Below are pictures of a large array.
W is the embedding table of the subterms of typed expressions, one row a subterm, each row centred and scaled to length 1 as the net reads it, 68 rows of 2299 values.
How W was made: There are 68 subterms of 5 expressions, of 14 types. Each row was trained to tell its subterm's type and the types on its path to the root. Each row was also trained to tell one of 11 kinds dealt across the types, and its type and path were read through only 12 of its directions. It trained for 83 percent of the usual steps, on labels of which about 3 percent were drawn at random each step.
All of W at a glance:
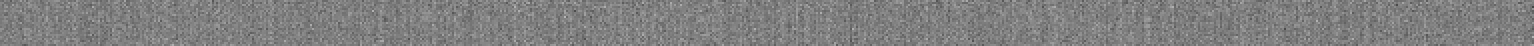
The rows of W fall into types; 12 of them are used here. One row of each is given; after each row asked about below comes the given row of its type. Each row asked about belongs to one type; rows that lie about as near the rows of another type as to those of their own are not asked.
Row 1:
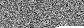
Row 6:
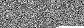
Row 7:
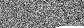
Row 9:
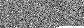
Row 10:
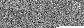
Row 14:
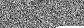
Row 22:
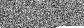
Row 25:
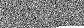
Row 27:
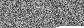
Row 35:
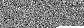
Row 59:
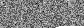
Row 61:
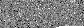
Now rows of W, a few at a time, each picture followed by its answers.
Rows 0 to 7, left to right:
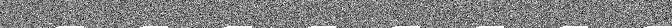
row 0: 59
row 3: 27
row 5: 27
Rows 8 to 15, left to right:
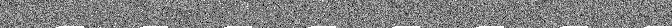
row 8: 7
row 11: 61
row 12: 22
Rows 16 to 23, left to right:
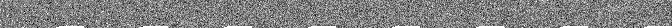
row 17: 1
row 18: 1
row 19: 22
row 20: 9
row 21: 35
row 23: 27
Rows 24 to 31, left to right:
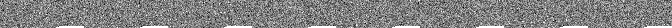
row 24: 59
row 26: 9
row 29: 61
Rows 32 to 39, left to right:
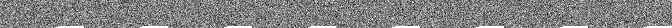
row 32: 27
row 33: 7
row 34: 59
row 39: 7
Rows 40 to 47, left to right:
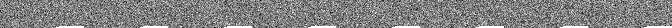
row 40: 1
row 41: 59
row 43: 25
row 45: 1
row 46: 7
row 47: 25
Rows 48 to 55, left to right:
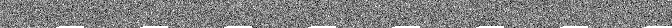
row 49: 10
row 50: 59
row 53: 25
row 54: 35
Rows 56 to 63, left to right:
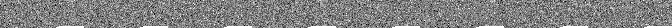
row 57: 7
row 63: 27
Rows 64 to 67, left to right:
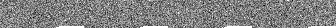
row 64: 1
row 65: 9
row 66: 35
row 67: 14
